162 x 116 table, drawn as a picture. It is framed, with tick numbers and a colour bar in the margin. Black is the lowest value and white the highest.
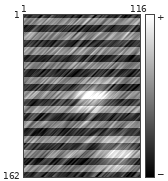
Bumps: two. Slope: none. Average level on the scale: 40%. Stripes: horizontal, repeating 11 times.
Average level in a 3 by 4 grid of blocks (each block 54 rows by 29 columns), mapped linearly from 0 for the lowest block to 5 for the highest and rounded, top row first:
1111 | 0150 | 0024
